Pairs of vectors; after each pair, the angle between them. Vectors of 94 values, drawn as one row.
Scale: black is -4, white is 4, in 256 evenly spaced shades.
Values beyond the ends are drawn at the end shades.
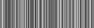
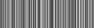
orthogonal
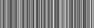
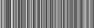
orthogonal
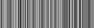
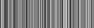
partly opposed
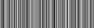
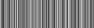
nearly parallel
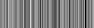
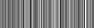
nearly opposite
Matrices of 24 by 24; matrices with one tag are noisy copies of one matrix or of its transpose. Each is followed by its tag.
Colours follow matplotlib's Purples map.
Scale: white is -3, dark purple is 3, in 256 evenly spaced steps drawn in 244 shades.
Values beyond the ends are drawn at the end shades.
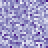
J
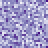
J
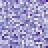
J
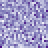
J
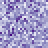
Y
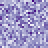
Y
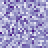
Y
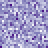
J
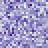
Y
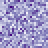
Y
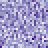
J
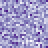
J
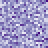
J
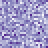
J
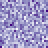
J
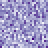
J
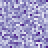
J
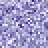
Y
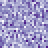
J
